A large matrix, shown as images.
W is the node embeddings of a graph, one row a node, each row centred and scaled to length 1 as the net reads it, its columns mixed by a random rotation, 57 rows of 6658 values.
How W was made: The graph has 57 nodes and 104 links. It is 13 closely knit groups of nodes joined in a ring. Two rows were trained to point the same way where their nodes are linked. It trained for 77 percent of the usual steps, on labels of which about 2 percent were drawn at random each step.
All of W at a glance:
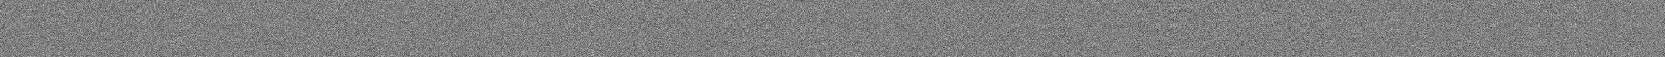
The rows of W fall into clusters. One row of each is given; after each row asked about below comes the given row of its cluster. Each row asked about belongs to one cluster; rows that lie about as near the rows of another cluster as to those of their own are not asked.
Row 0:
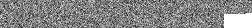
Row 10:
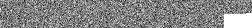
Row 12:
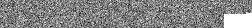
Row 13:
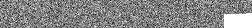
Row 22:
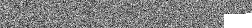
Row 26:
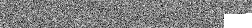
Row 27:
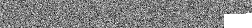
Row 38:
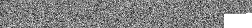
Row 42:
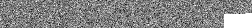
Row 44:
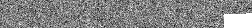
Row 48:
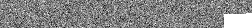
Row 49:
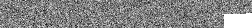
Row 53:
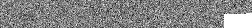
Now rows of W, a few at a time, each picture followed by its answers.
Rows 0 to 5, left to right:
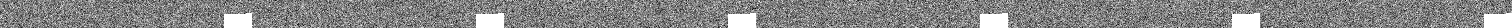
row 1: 49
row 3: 42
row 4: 26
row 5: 22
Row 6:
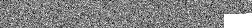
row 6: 13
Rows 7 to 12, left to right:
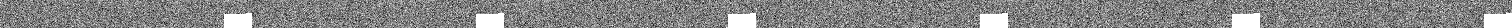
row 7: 26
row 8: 38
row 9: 48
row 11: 10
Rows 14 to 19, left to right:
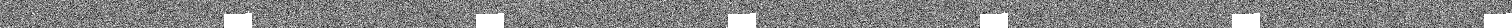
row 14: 27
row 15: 49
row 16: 48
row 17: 27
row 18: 53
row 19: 12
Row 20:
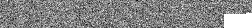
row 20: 12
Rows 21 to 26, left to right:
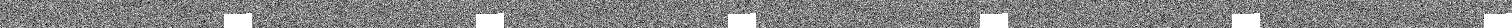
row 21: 49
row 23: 53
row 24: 26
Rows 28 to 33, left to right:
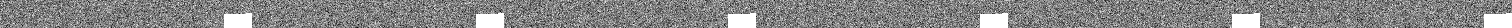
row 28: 42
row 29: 12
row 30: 22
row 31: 13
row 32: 48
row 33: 44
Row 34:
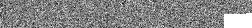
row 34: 38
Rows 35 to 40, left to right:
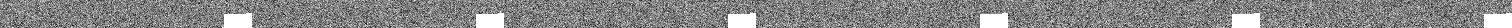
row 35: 48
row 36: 27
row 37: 12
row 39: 10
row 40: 49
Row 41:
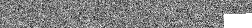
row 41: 44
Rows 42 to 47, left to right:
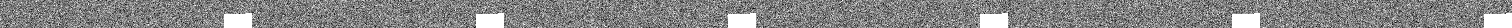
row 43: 0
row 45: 22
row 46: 38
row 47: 53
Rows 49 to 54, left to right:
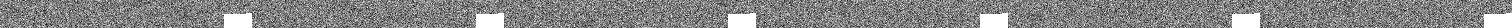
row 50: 26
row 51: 0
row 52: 22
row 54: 22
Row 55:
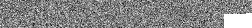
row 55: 49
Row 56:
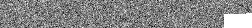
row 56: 48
